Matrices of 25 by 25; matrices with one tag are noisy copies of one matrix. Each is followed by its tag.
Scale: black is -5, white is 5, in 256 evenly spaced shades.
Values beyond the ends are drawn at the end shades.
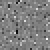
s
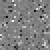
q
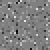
s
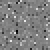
s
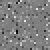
s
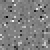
q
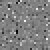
s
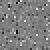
s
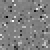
q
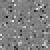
q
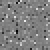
s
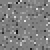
s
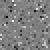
q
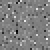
s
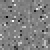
q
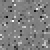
q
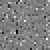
s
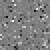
q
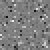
q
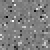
q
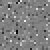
s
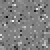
q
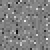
s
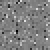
s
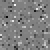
q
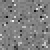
q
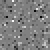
q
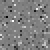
q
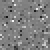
q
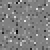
s
